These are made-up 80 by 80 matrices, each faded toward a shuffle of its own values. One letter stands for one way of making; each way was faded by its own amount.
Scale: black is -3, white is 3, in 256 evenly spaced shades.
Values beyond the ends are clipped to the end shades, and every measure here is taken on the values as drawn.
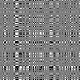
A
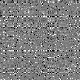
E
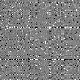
E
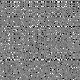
E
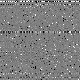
E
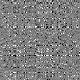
E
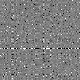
E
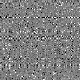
E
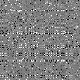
E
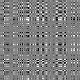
A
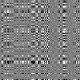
A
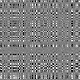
A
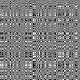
A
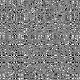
E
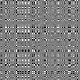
A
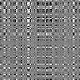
A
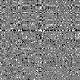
E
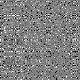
E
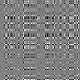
A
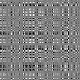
A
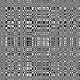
A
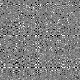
E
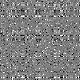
E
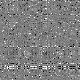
E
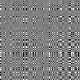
A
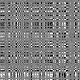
A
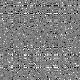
E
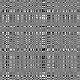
A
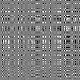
A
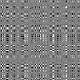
A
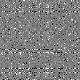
E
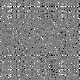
E
